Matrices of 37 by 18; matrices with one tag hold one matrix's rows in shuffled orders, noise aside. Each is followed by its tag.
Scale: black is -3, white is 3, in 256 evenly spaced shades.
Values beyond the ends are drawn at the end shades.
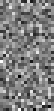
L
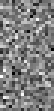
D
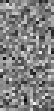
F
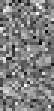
D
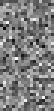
F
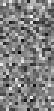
L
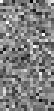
F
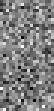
L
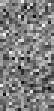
L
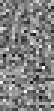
F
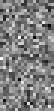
L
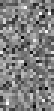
F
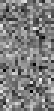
F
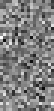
F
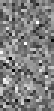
D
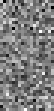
F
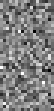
L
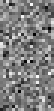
L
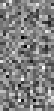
L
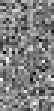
F
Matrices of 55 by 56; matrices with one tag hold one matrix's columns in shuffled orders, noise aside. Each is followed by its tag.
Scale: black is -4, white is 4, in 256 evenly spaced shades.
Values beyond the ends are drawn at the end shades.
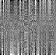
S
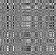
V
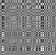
V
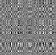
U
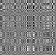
V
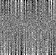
S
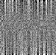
S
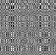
V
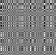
V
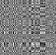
U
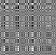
V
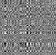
U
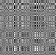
V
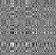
U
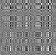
V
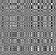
V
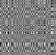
U
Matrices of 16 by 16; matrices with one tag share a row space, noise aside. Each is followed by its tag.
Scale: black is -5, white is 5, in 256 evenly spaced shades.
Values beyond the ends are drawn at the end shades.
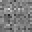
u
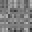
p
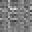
p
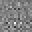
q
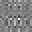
q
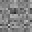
p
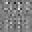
q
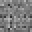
u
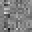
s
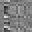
s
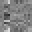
s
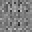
q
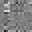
s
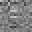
p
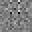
q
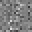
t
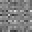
p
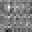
u
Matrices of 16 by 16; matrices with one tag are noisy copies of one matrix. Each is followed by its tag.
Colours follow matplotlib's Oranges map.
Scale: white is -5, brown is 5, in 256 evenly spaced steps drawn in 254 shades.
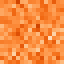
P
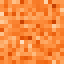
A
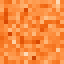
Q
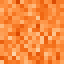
P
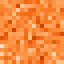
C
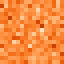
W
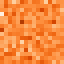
A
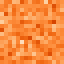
A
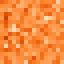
Q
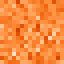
P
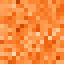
P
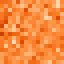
Q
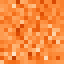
P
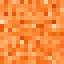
A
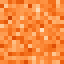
W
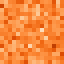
W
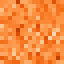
P
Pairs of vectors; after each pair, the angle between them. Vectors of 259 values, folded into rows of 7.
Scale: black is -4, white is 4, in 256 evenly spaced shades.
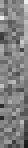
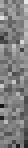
nearly parallel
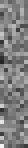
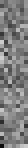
nearly opposite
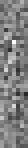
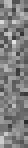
partly aligned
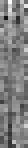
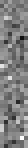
orthogonal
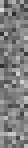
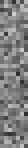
nearly opposite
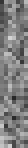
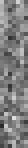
nearly opposite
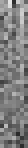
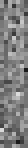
partly aligned
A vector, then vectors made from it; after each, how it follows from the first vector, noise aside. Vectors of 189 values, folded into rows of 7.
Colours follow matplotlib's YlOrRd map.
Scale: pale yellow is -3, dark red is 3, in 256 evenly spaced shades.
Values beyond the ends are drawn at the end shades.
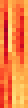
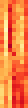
negated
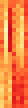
negated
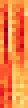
copied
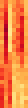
copied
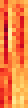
copied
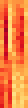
copied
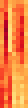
copied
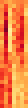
copied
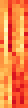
negated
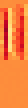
partly zeroed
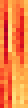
copied
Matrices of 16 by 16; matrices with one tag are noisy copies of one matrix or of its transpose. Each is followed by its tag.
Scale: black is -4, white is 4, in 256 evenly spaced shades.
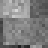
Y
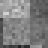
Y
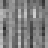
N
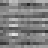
N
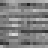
N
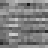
N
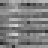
N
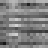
N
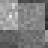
Y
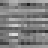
N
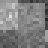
Y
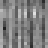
N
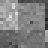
Y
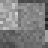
Y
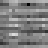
N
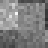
Y
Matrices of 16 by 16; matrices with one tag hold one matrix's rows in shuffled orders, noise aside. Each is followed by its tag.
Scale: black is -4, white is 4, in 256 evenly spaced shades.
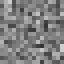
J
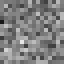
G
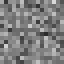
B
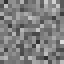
B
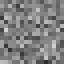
B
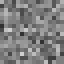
G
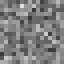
G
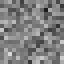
J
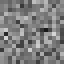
B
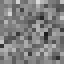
J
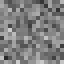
J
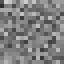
G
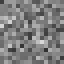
J
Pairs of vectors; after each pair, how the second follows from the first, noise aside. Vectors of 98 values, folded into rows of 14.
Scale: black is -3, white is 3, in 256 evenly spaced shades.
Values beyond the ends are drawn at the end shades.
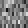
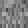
shrunk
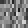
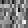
copied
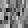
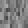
shrunk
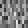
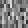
reversed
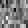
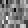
copied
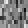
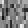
reversed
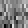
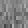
shrunk
